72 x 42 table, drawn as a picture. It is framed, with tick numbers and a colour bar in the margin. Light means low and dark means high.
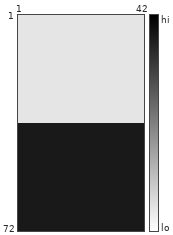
It is made of 2 by 1 panels. Panel 1,1: very low, flat. Panel 2,1: very high, flat.
